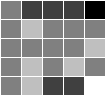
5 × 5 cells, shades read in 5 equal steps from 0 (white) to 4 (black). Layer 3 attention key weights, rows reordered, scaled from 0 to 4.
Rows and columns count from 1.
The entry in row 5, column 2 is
1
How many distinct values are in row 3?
2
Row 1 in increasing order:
2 3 3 3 4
